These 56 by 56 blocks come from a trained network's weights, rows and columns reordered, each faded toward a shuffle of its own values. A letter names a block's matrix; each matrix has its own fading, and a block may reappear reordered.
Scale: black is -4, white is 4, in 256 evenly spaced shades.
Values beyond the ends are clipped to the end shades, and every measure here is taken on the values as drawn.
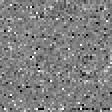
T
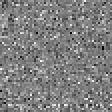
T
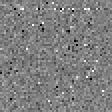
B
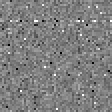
B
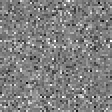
T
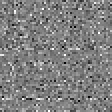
T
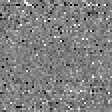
T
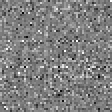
T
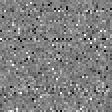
T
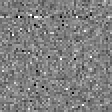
B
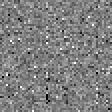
B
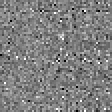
B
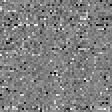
T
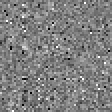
B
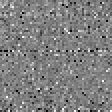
T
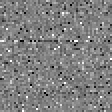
T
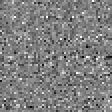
T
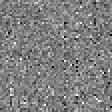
B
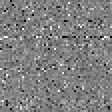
T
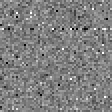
B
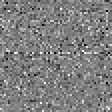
T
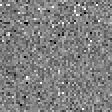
B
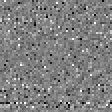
T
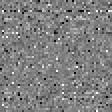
T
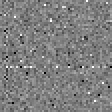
B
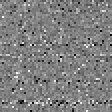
T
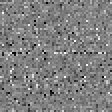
T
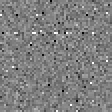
B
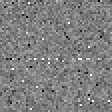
B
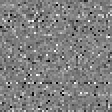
T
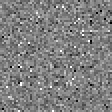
B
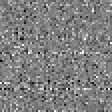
T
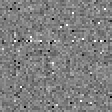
B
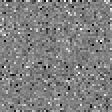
T
